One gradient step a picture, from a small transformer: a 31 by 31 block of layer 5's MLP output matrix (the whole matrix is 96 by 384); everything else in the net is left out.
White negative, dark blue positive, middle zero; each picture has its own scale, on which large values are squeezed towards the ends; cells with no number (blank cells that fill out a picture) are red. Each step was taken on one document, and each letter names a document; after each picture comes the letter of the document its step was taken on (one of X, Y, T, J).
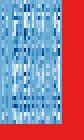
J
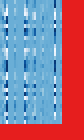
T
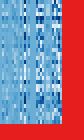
J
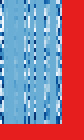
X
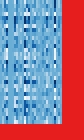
T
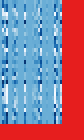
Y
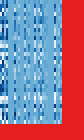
Y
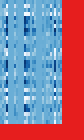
T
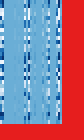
X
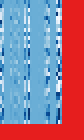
X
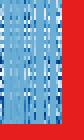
X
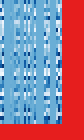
X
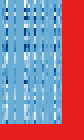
T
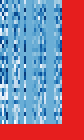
Y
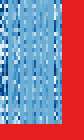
Y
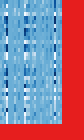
T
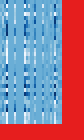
T
